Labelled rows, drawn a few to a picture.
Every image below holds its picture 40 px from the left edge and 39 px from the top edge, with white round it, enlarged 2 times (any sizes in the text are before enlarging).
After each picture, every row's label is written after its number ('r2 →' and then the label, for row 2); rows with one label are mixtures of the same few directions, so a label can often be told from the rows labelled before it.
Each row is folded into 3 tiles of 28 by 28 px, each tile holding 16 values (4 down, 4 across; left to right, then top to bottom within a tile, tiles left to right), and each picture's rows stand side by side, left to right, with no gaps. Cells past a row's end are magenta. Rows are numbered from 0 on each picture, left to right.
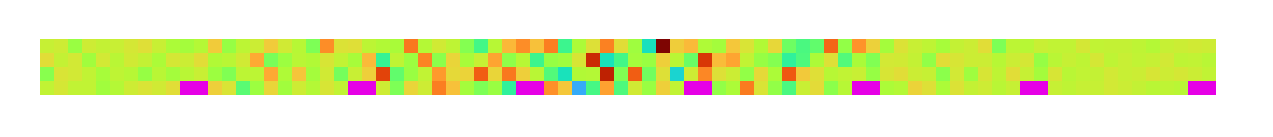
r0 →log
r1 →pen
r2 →log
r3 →pen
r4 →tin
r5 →pen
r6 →log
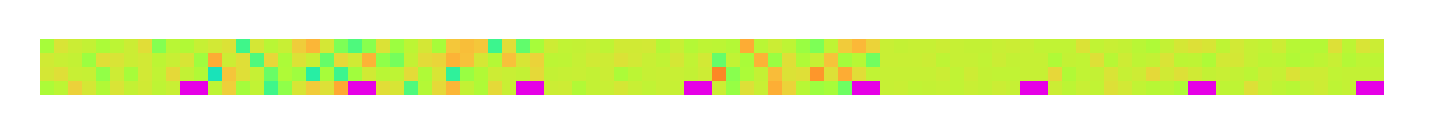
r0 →pen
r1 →log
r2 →tin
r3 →tin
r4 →log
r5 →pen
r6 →log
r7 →tin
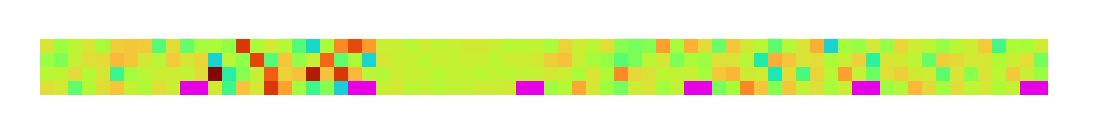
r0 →tin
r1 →log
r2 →log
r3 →tin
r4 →pen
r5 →pen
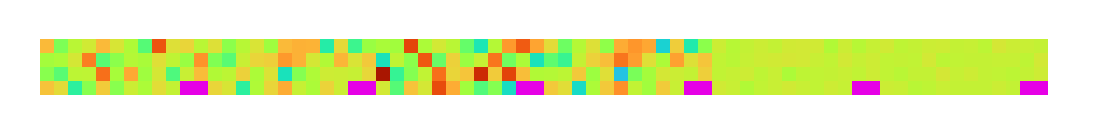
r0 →pen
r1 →tin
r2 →log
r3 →tin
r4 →tin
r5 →pen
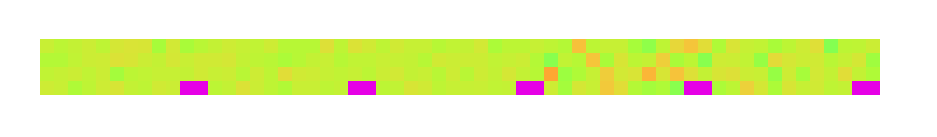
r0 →tin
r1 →tin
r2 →pen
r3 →log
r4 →pen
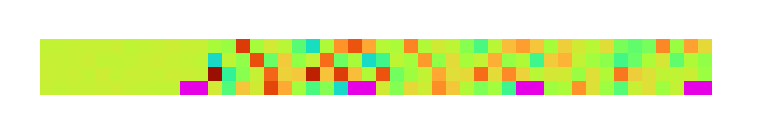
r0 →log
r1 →log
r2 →log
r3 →tin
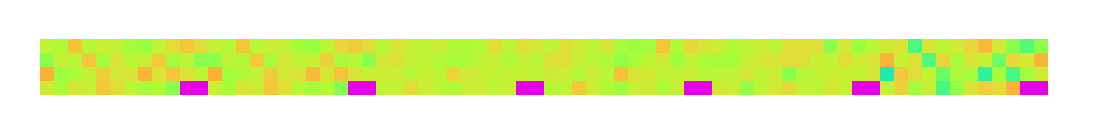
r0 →log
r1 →log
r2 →tin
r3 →tin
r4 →tin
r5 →log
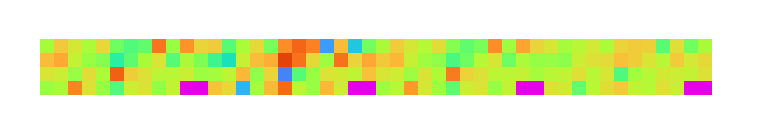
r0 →tin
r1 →tin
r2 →tin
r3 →tin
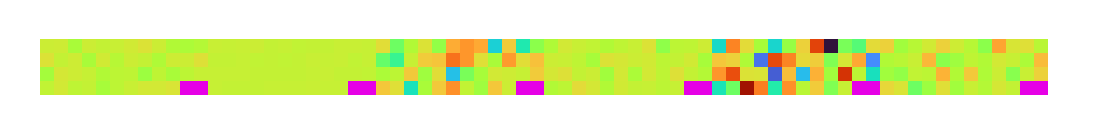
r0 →log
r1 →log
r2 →tin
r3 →pen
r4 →pen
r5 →pen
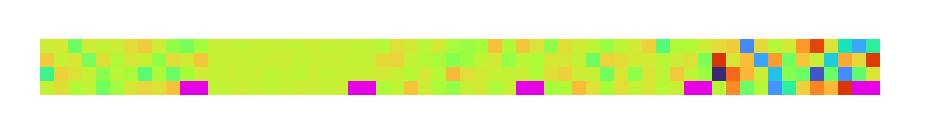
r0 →log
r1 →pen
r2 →tin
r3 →pen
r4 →log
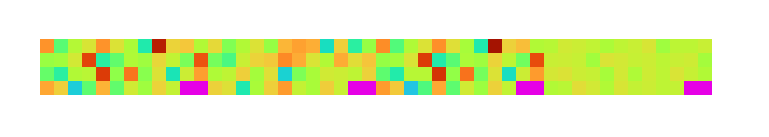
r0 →pen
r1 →tin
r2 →pen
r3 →pen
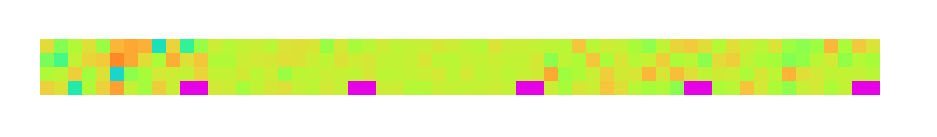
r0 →tin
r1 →tin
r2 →pen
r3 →log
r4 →tin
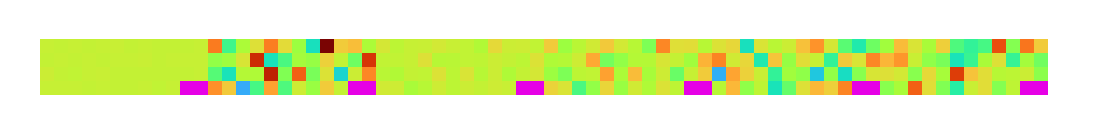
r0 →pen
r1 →pen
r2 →pen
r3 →pen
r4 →log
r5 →tin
